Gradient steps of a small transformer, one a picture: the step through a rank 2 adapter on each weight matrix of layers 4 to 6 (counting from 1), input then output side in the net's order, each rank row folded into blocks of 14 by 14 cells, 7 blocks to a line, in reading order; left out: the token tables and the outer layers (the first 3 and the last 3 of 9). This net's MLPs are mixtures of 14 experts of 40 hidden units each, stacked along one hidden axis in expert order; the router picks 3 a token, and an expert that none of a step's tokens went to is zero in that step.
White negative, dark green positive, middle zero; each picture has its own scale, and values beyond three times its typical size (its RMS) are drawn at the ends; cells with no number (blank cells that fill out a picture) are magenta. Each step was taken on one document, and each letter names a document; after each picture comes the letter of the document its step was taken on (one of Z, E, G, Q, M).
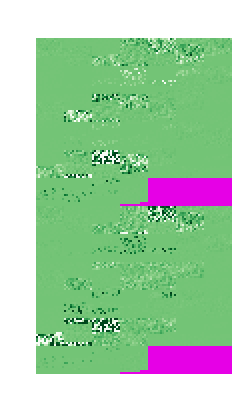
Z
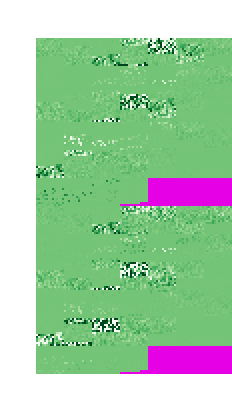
Z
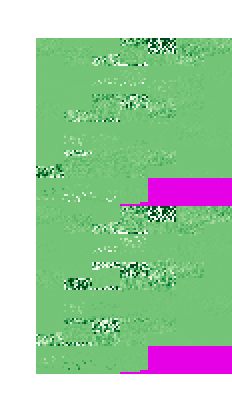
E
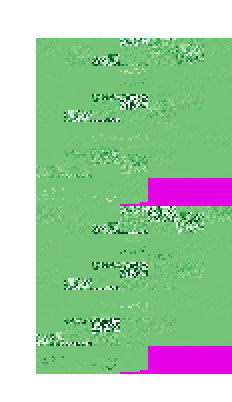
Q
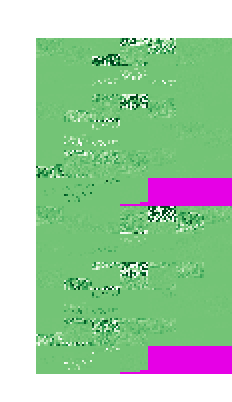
Z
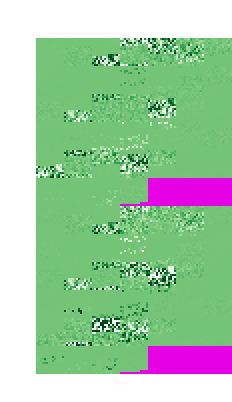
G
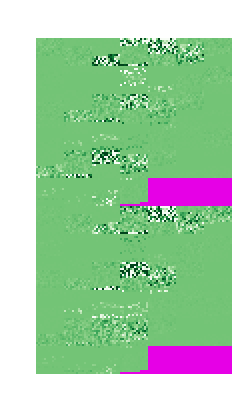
Q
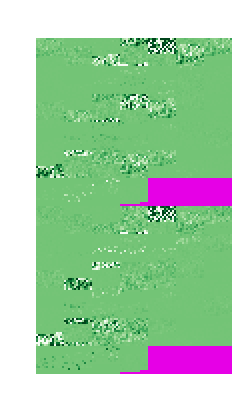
E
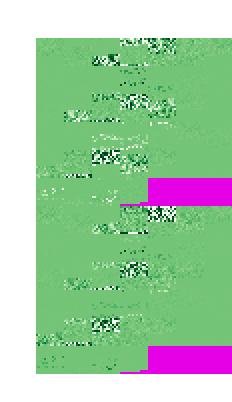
Q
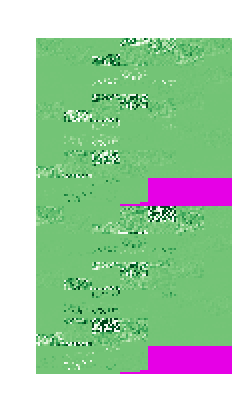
Z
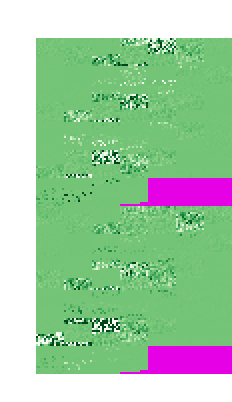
Z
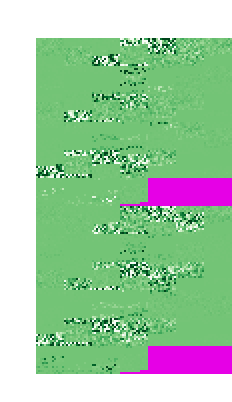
Q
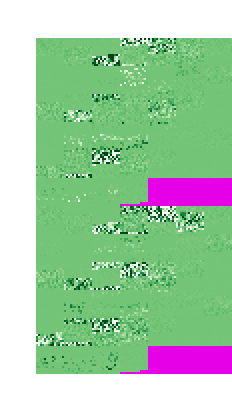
Q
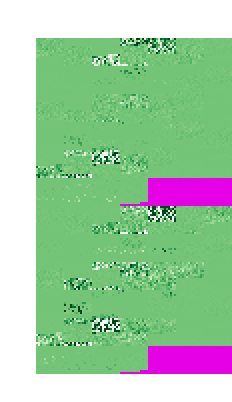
E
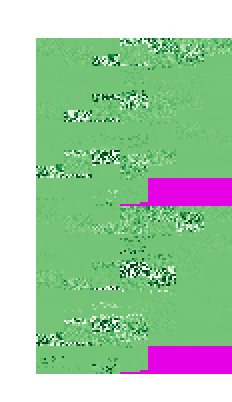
Q
